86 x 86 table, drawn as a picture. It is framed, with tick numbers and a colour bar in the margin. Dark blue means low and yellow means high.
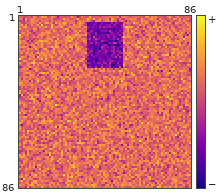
No regular stripes run through it. An odd patch, lower than its surroundings, sits in the top middle. The ninth with the lowest average is the top middle.
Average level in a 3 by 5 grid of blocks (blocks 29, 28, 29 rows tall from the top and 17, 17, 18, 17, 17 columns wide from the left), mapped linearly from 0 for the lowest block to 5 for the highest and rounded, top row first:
55055 | 55555 | 55555
